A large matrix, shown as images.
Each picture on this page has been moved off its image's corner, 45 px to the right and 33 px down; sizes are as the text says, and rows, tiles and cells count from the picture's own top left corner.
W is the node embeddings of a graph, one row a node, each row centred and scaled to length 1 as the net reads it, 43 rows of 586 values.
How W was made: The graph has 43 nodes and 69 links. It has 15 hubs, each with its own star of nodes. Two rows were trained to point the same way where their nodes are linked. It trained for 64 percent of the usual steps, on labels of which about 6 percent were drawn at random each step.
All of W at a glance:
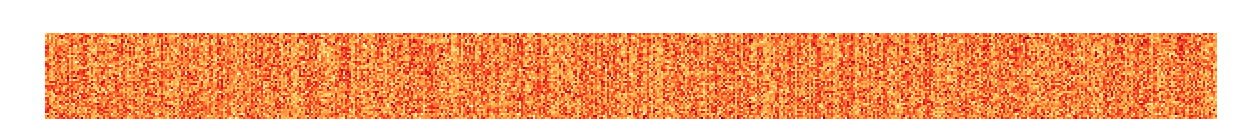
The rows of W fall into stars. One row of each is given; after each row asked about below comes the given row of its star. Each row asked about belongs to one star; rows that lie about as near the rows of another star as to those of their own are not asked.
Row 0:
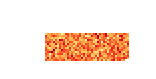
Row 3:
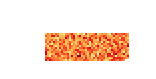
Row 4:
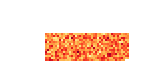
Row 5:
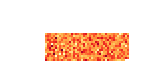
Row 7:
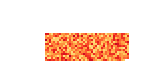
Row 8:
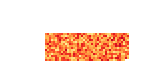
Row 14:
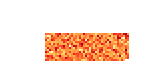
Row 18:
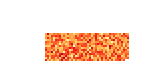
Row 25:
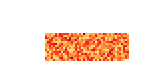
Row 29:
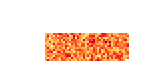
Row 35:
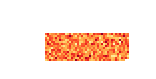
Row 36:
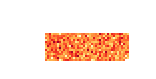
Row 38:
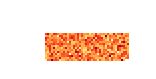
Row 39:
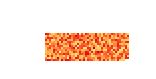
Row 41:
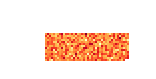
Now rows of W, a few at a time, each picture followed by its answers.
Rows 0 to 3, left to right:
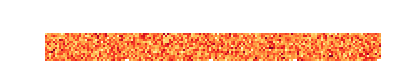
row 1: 35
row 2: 36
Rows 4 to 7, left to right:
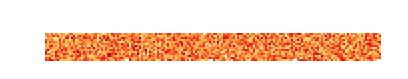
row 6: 35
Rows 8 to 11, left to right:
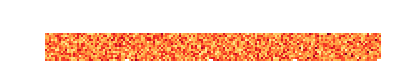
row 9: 38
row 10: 3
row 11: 7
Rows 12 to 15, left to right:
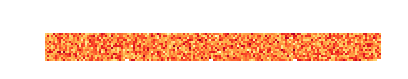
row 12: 29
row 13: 36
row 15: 4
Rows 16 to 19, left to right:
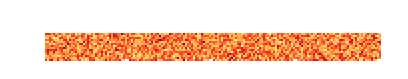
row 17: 39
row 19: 0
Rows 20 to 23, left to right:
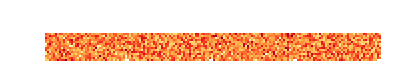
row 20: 0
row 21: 36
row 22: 5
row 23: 18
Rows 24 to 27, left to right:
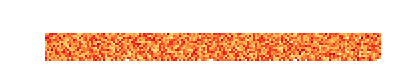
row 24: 3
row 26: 3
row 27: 8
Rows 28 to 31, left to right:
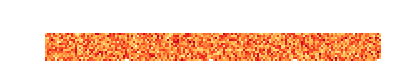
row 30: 14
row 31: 25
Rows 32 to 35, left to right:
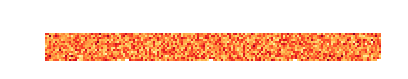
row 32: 4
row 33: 5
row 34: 41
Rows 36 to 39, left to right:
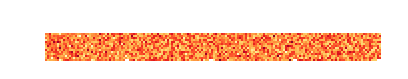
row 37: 39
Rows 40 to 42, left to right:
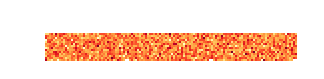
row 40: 25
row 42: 14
